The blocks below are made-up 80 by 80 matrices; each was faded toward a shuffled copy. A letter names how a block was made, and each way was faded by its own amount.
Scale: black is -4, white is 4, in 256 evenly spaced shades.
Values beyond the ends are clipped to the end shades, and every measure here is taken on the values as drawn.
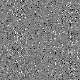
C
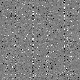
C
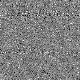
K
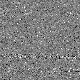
K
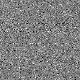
K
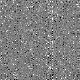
C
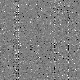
C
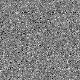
K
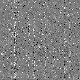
C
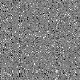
C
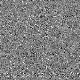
K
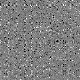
C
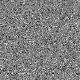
K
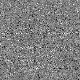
K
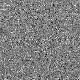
K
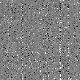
C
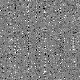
C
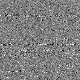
K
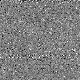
K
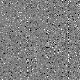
C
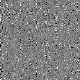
C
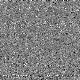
K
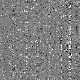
C
